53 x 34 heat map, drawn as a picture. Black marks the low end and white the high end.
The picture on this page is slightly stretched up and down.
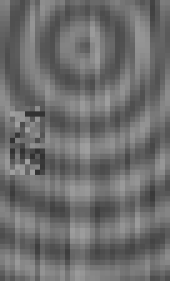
Odd rows or columns: none. Rings: centred on the top middle. Average level on the scale: 40%. Odd patch: rougher, in the middle left. Slope: none.
